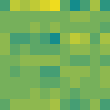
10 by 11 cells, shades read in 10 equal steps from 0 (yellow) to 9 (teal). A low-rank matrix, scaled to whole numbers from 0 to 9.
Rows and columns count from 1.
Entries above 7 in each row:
2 0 0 1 0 0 0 0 0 0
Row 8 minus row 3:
0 0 0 1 1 2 0 -1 0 0 -2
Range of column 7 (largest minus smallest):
2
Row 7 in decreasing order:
7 7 6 5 5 5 5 4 4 4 4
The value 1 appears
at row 1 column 5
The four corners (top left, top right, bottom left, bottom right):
7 8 6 7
